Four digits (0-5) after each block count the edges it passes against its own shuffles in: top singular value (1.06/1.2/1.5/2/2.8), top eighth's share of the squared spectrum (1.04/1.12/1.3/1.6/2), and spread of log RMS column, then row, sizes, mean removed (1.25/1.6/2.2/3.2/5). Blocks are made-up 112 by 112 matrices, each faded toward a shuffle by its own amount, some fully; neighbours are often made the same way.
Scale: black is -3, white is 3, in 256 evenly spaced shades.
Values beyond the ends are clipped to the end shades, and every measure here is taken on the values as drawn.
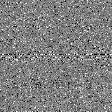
3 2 0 3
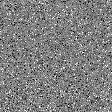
0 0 0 1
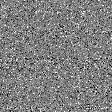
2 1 0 2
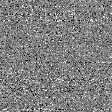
2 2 0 3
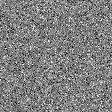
1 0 0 0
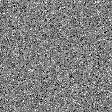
3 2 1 0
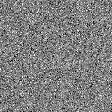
3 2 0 1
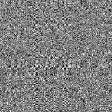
4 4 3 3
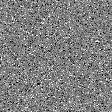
2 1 0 0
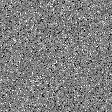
0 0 0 0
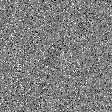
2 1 0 0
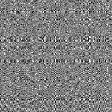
5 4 3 3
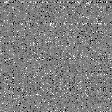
4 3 2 2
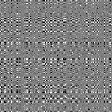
5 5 4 4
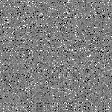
4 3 1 2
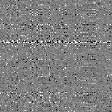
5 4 3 3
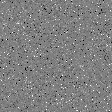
0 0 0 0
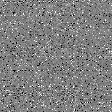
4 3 1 2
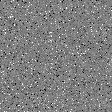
0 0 0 0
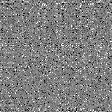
4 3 1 2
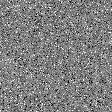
2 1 0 0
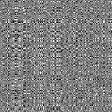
5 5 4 4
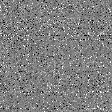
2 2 2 2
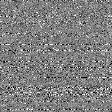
2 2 0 4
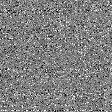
1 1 0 3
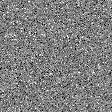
0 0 0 0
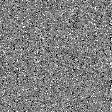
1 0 2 0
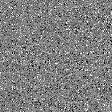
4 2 2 1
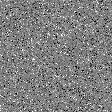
1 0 0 0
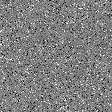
1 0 0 0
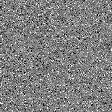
3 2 1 0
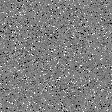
1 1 0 0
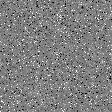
0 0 0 0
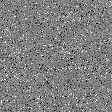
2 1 0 0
